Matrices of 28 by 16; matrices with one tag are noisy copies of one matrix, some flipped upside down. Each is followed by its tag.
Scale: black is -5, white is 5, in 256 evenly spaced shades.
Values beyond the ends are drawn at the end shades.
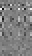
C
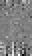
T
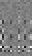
C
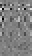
C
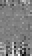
T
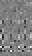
C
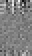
T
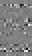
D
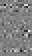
D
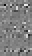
D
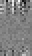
T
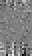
T
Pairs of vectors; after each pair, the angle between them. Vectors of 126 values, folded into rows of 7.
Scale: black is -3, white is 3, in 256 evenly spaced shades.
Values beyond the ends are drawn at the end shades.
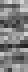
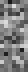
partly opposed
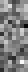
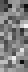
nearly opposite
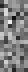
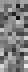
orthogonal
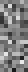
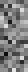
nearly opposite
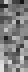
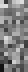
nearly opposite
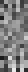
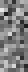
orthogonal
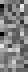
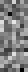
orthogonal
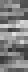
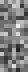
partly aligned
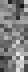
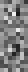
orthogonal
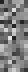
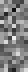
nearly opposite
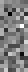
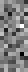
nearly parallel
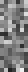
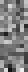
nearly parallel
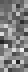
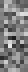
partly opposed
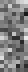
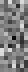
partly aligned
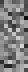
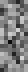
orthogonal
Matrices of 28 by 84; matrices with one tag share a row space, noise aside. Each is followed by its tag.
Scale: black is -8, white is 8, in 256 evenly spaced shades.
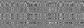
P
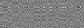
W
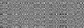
W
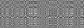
P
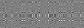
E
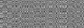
W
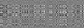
W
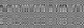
W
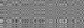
W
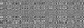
W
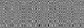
E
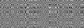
P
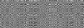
P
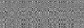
E
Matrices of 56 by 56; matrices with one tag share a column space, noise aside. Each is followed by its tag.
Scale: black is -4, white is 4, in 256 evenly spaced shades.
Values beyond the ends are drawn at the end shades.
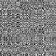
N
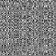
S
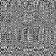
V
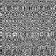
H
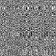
H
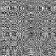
H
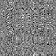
N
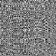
S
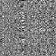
S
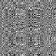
N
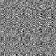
N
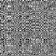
S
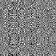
N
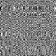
H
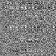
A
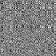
A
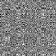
N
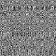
H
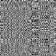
S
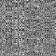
S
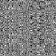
S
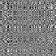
A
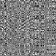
S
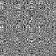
A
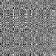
N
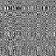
H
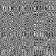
H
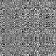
N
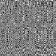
V
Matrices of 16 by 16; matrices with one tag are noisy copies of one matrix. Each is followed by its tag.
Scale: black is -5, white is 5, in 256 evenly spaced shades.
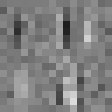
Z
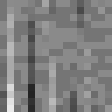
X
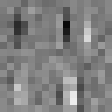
Z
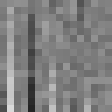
X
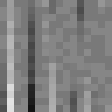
X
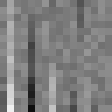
X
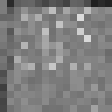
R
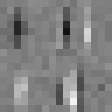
Z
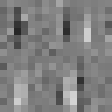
Z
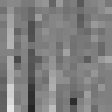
X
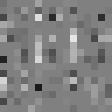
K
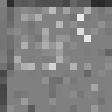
R
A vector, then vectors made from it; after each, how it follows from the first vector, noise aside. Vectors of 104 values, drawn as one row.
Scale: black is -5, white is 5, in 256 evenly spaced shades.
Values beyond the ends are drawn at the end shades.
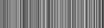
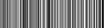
scaled up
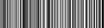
scaled up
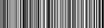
scaled up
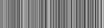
negated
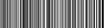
scaled up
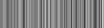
sign-scrambled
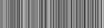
negated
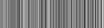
negated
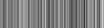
sign-scrambled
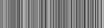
negated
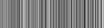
negated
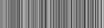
negated
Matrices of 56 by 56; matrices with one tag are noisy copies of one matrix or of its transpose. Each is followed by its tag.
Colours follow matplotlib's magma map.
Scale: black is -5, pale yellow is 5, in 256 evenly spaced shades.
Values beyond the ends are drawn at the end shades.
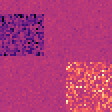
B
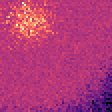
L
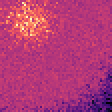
L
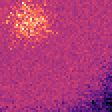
L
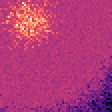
L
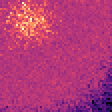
L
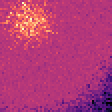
L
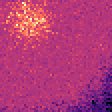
L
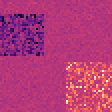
B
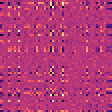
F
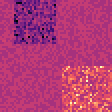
B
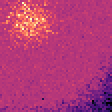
L
